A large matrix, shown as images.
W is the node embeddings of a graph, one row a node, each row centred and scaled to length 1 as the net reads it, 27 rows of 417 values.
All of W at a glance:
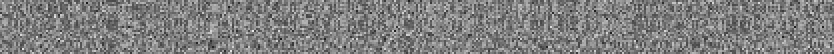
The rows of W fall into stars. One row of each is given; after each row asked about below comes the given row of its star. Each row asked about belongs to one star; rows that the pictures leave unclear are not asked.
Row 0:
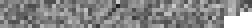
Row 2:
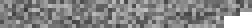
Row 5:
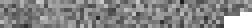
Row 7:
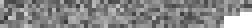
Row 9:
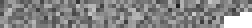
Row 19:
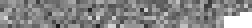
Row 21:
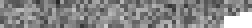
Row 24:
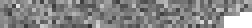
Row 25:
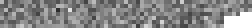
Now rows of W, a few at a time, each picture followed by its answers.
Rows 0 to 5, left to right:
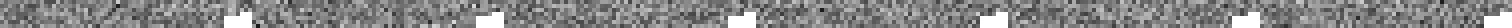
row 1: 19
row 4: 9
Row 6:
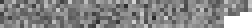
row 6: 21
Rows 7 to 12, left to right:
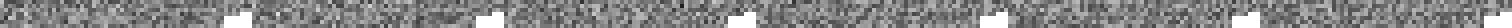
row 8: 7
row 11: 24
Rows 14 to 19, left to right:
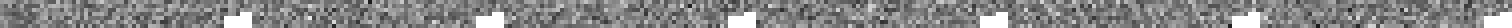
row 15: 2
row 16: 24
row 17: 9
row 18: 25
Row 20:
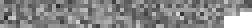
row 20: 0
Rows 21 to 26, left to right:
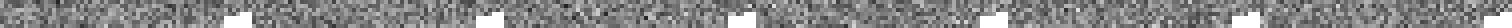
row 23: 21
